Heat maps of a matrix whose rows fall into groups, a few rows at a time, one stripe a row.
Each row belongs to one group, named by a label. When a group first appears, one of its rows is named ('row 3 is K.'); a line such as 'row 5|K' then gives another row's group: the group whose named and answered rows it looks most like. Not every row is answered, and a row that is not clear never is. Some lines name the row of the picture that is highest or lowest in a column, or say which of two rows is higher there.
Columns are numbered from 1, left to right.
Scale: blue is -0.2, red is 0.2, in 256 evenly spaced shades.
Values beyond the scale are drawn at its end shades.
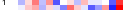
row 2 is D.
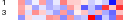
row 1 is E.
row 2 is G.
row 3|E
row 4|D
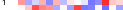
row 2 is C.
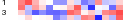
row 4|D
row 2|E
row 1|C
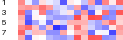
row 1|G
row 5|G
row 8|E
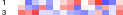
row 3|C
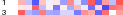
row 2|C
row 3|G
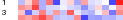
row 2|C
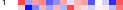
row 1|E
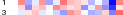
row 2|E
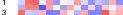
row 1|C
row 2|D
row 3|G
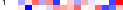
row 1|D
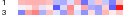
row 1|C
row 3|D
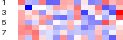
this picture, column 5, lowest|1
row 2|E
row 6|C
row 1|G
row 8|E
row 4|C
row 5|G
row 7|C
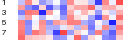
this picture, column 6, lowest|7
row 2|G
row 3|D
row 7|E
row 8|C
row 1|D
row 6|G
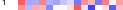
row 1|G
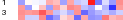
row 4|G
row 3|C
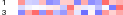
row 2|D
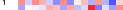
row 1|E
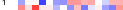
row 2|C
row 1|D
